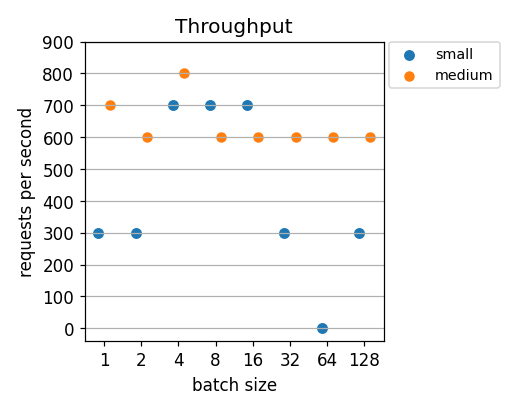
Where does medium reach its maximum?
4
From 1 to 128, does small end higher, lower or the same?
the same
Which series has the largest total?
medium
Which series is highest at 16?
small
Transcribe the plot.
Title: Throughput
x-axis: batch size, ticks 1 2 4 8 16 32 64 128
y-axis: requests per second, ticks 0 100 200 300 400 500 600 700 800 900
Legend: small, medium
Values:
small: 300 300 700 700 700 300 0 300
medium: 700 600 800 600 600 600 600 600
